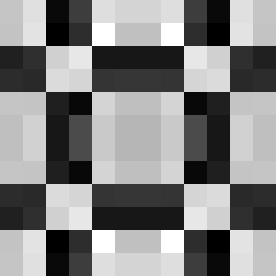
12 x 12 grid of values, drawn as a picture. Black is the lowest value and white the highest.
Average level on the scale: 50%. Calmest part: centre. Mirror symmetry: left to right and top to bottom.
